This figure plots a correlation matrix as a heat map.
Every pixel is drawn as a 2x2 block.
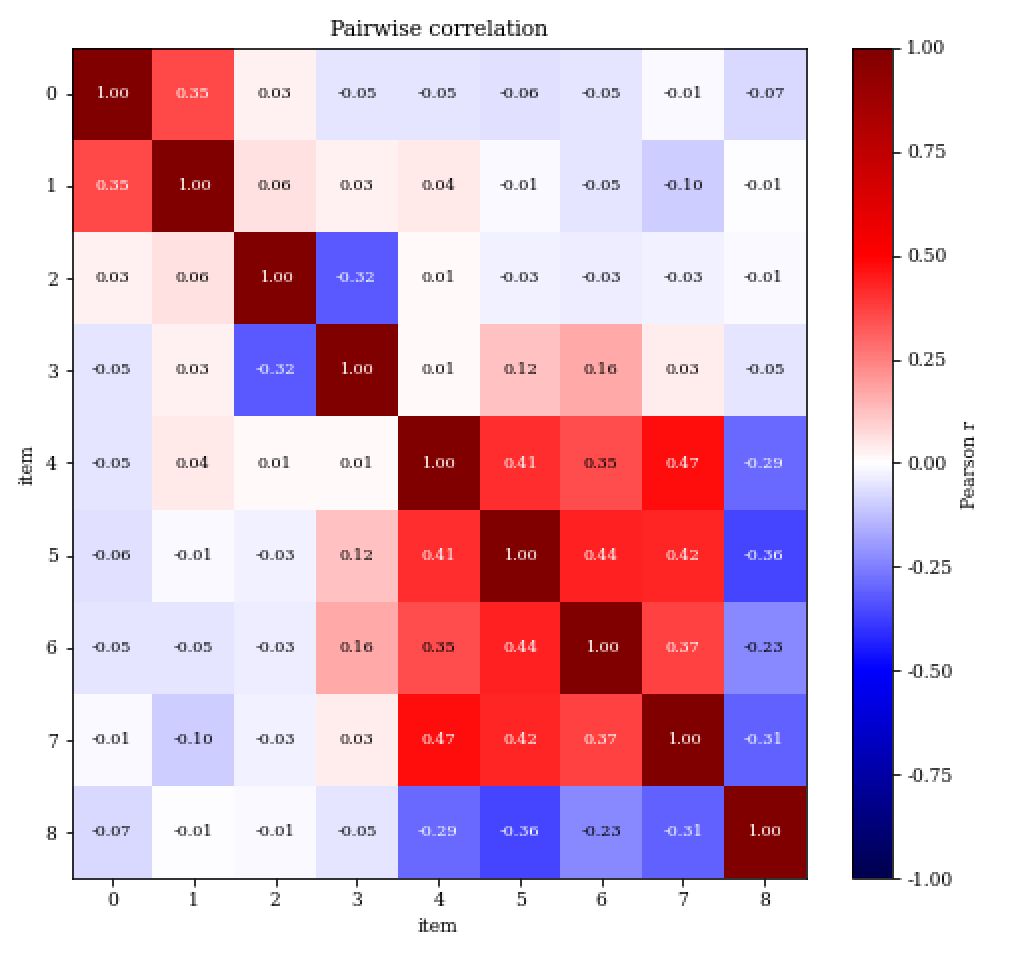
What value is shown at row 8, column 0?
-0.07
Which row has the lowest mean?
8
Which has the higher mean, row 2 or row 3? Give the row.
3
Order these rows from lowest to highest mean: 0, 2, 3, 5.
2, 3, 0, 5
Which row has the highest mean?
6
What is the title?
Pairwise correlation
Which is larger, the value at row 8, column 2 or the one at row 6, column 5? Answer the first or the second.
the second
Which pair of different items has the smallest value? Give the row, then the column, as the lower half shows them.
8, 5
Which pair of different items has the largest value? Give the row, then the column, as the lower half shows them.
7, 4
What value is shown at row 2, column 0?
0.03
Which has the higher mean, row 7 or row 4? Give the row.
4
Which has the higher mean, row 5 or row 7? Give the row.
5
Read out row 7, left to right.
-0.01 -0.10 -0.03 0.03 0.47 0.42 0.37 1.00 -0.31
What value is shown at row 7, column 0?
-0.01
